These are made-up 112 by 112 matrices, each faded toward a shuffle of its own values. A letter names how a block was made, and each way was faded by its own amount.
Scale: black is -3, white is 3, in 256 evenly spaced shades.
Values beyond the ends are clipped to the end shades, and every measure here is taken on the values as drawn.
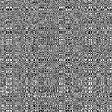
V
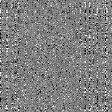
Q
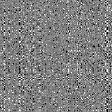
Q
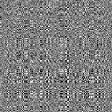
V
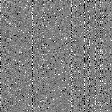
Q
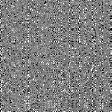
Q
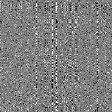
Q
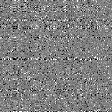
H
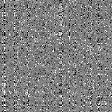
Q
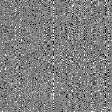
Q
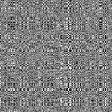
V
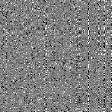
Q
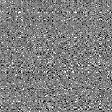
H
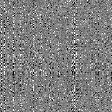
Q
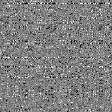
H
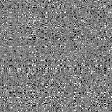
H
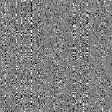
Q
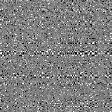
H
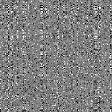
Q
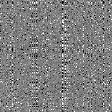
Q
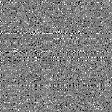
H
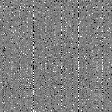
Q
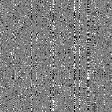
Q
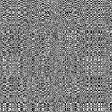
V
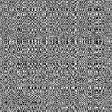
V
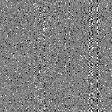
Q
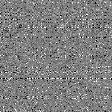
H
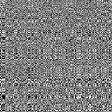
V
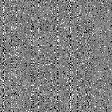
Q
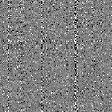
Q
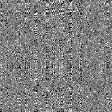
Q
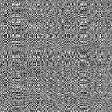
V
